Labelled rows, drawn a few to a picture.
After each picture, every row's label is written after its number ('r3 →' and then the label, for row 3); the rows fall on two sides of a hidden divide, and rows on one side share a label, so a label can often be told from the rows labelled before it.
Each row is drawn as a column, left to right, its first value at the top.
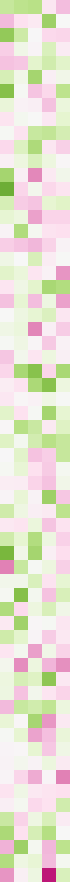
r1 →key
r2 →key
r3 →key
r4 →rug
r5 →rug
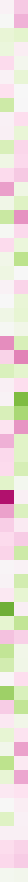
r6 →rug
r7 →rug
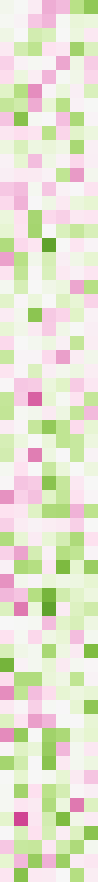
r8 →rug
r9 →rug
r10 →key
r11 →rug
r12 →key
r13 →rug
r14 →rug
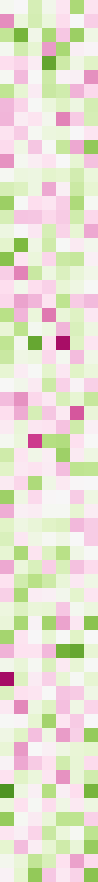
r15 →key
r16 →key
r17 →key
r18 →key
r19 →rug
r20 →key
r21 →rug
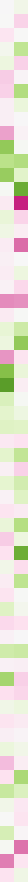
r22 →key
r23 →key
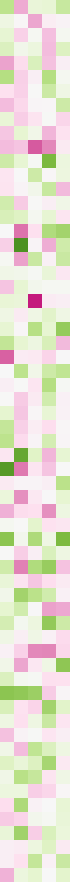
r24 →key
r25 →rug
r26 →key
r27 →key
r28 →key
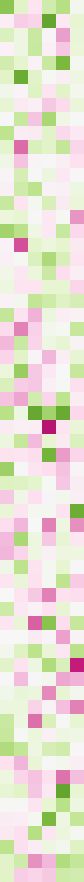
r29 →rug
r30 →key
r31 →rug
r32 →rug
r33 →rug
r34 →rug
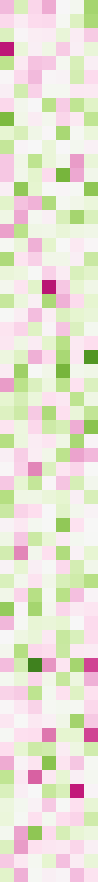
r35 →rug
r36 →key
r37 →key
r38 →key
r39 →key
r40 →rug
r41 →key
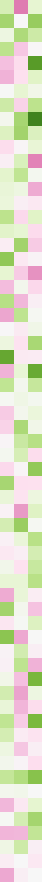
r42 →key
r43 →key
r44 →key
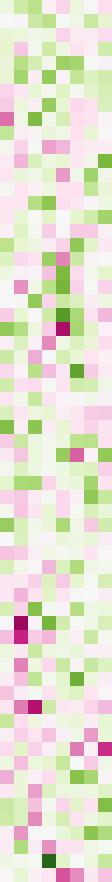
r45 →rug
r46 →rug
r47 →rug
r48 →key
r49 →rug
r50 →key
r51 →key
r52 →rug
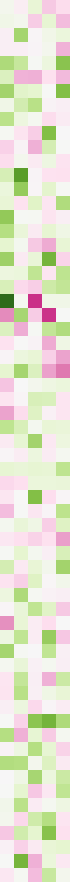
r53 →rug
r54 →key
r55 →key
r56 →rug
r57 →rug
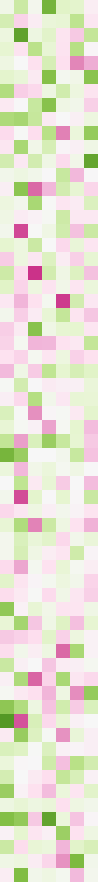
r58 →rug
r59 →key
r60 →rug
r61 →rug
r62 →key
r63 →rug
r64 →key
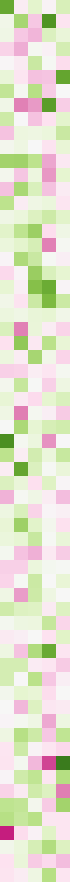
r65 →rug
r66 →key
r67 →rug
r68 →rug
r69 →rug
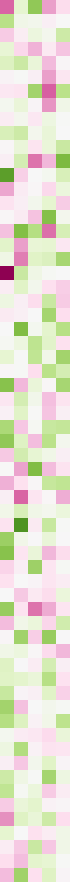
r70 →key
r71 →rug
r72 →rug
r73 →key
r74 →key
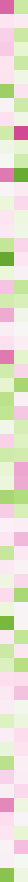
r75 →rug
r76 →key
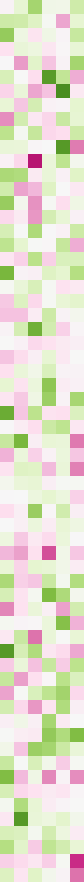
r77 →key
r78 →rug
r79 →rug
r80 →key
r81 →key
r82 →rug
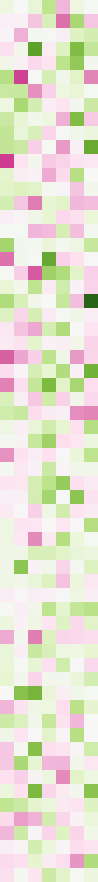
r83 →rug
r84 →rug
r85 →key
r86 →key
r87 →rug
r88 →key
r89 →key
